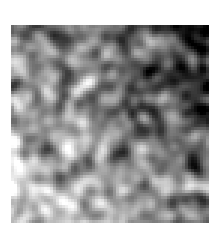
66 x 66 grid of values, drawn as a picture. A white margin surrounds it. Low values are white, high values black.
Ninth with the lowest average: bottom left. Stripes: none. Mirror symmetry: none. Ninth with the highest average: top right. Grain: blotchy. Slope: up to the top right.
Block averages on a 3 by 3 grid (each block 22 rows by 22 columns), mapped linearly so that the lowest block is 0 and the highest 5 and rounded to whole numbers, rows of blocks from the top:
235
124
012
